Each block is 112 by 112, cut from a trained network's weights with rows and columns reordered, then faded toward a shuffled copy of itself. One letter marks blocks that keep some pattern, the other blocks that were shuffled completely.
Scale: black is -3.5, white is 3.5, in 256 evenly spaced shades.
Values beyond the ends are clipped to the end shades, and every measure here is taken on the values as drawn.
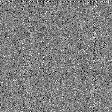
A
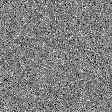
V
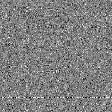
A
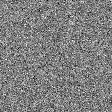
V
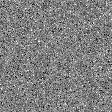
V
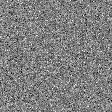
V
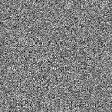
A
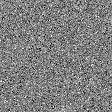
V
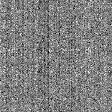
A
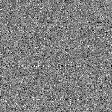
A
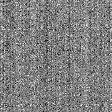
A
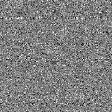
A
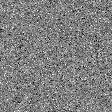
V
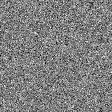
V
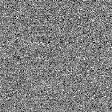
A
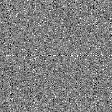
A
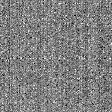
A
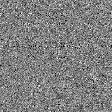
A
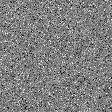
V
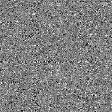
A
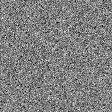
V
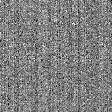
A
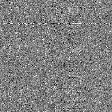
A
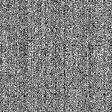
A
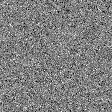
V
